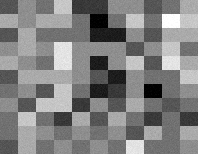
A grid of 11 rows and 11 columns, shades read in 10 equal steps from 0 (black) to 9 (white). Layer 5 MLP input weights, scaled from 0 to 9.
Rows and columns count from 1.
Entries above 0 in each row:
11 10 11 11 11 11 10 11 11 11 11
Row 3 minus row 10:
-1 0 -1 0 -1 -3 -4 2 -3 2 0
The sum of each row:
46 58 43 58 58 50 40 49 44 52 52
